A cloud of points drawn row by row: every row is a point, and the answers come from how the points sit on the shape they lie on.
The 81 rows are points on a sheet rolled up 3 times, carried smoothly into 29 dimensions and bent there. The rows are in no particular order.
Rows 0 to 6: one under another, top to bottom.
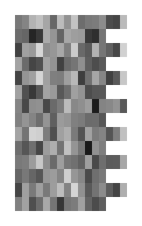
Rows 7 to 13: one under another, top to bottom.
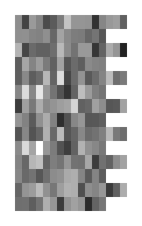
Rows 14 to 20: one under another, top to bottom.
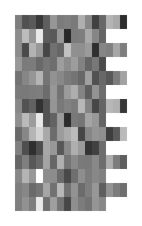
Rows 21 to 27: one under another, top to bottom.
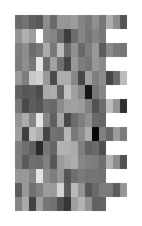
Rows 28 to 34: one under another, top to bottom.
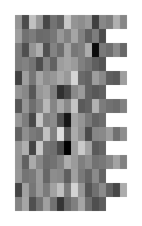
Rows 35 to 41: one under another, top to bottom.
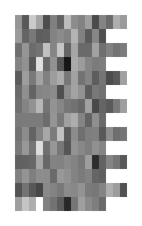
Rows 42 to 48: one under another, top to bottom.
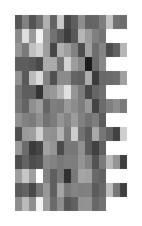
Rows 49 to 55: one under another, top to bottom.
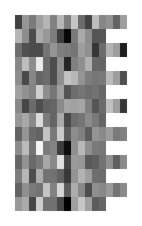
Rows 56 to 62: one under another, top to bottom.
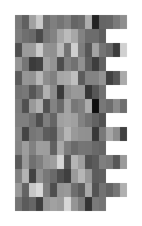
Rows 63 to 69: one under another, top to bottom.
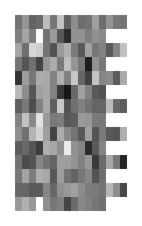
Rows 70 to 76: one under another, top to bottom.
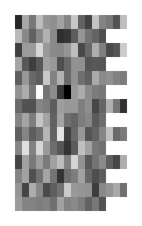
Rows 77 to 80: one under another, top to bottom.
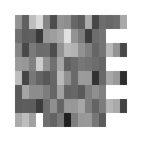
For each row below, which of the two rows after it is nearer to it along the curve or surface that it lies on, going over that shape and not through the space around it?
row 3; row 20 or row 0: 20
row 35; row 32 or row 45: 45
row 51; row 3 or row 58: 3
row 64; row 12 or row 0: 0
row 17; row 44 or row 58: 44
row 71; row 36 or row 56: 36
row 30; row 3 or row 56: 56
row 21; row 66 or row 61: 66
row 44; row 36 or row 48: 48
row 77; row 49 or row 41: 49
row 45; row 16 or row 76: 16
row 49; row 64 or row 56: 64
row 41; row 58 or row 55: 55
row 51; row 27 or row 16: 16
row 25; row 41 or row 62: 62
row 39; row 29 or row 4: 29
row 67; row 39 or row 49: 49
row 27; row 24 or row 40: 24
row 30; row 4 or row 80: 4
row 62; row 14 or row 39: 14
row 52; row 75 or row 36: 36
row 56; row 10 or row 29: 29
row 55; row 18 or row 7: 18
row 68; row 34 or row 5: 5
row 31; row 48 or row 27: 27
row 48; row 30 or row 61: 61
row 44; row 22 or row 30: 30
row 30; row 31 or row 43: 31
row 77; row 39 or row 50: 50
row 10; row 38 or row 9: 38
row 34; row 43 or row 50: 43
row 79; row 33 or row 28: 28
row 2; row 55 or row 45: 55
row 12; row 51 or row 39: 51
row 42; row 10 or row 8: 8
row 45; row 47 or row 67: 67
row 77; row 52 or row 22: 52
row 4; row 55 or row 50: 55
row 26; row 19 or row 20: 20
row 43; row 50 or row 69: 69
